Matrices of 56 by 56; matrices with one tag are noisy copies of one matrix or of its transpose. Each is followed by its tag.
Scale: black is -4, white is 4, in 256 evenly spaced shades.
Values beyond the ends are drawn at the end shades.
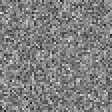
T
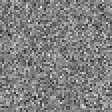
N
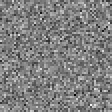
T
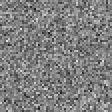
N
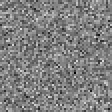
N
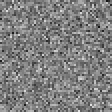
T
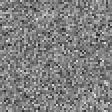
N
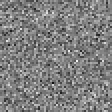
N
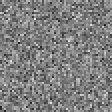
T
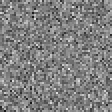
T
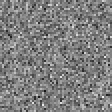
N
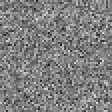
N
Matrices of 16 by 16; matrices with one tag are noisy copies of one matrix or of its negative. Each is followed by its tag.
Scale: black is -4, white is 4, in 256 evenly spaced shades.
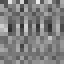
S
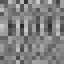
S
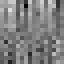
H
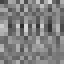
S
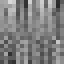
H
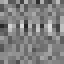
S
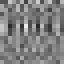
S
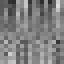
H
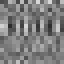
S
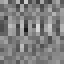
S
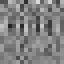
S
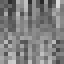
H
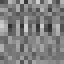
S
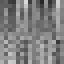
H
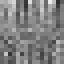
H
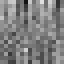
H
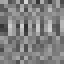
S
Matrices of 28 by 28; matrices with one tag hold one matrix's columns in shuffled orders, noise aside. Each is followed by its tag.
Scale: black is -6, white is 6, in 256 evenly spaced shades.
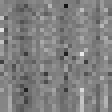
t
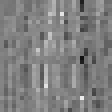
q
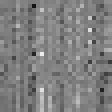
t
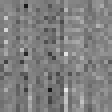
t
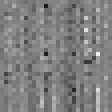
t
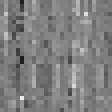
q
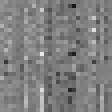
t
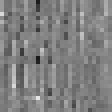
q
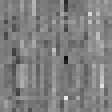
q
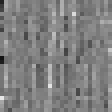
q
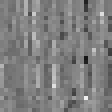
q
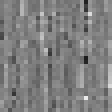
q
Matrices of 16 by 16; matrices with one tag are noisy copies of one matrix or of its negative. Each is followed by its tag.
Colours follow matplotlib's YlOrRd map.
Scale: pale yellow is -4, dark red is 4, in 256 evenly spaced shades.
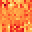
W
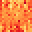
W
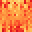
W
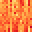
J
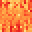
W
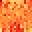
W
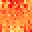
W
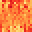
W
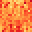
W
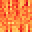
J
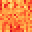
W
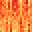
J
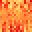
W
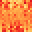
W
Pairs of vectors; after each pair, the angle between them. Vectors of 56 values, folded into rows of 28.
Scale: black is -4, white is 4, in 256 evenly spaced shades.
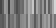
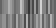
partly opposed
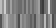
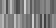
orthogonal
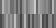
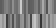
partly opposed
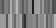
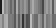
orthogonal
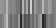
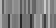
partly aligned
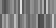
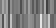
partly opposed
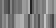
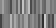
partly aligned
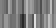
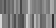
partly aligned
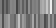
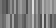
partly aligned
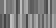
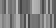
partly opposed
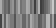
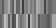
orthogonal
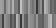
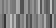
partly opposed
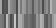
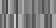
nearly parallel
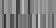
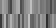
partly opposed
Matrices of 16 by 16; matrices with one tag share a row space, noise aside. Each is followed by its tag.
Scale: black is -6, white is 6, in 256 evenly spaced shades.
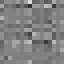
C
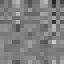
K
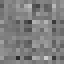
C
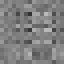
C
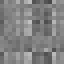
C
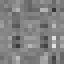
K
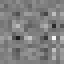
K
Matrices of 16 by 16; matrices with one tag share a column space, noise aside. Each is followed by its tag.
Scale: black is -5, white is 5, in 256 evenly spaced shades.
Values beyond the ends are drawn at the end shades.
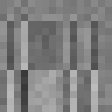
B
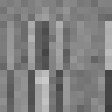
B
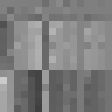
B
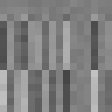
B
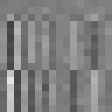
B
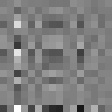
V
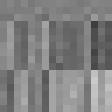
B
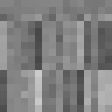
B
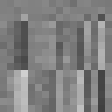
B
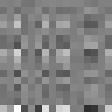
V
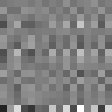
V
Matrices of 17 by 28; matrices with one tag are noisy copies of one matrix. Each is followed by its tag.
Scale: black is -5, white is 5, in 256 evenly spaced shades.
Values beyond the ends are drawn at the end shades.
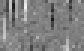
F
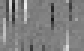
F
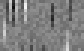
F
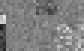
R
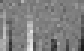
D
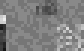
R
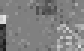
R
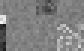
R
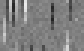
F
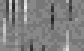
F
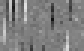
F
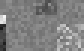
R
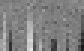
D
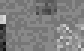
R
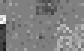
R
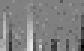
D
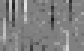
F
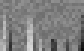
D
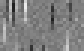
F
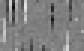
F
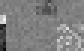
R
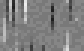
F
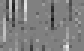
F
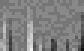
D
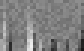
D
